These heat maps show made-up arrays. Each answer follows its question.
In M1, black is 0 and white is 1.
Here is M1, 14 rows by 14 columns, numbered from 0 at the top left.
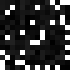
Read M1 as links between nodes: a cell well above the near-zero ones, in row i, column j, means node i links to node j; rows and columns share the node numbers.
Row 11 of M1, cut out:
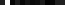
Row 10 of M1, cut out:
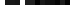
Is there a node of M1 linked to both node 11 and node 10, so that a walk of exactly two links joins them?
no
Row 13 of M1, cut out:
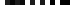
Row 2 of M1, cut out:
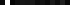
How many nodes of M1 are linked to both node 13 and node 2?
0
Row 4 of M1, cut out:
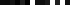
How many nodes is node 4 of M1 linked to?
3
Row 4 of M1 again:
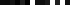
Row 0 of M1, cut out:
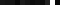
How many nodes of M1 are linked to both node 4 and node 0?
2
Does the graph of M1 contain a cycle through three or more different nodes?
yes
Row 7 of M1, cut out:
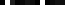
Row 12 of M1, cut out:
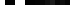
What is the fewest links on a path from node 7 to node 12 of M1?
3
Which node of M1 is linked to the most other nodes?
node 13
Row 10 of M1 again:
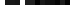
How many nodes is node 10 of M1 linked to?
2
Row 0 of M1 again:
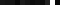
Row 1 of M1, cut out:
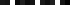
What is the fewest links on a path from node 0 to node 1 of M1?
3
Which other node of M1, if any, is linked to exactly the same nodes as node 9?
node 5
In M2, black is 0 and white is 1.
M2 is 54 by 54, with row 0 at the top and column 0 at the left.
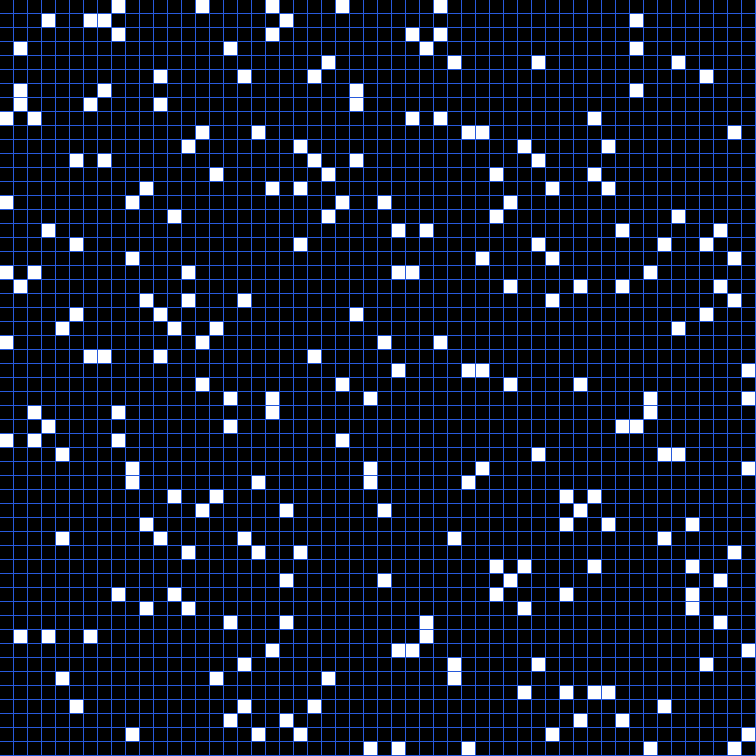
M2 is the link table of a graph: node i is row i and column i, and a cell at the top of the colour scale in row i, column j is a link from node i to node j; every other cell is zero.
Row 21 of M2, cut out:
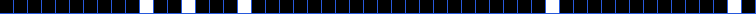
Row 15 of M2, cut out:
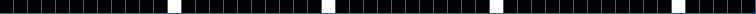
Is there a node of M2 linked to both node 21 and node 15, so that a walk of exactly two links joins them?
no
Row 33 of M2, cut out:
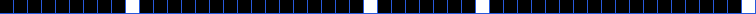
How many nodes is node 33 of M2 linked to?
4
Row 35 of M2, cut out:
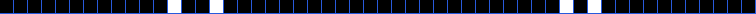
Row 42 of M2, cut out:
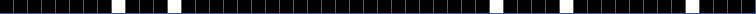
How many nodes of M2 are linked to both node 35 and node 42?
2
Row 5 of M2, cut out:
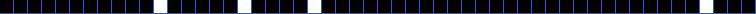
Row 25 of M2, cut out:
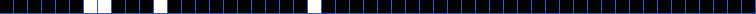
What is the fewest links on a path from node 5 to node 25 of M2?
2
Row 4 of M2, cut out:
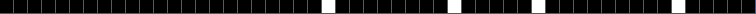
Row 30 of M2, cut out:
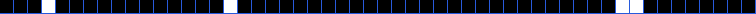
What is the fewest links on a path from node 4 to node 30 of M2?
6
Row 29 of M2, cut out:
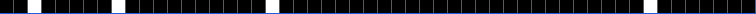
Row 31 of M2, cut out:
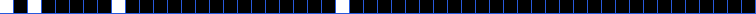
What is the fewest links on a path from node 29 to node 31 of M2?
2
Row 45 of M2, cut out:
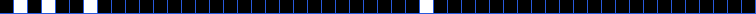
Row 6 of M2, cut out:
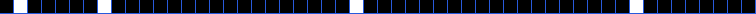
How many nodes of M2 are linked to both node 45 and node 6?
1
